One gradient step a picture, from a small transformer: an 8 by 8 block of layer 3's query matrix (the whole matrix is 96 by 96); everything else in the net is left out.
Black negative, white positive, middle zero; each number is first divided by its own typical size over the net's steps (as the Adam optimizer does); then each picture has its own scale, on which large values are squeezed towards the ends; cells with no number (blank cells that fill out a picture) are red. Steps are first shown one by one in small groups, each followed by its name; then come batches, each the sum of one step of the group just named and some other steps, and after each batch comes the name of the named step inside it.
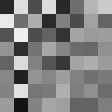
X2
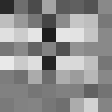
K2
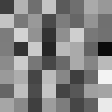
X2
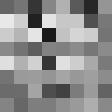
K2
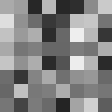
K2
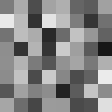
X2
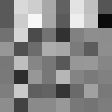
X2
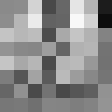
K2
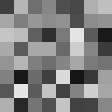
X2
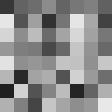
K2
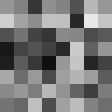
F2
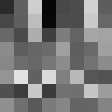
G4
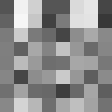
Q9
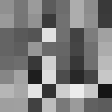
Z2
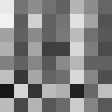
F2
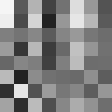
F2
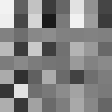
Z2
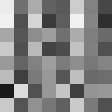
Z2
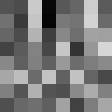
G4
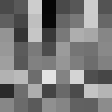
G4
